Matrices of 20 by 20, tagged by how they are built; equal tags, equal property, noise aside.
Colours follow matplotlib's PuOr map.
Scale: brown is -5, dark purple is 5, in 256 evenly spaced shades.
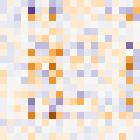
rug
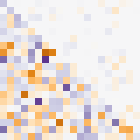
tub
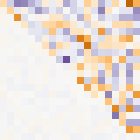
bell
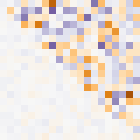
bell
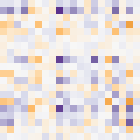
rug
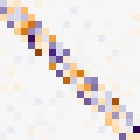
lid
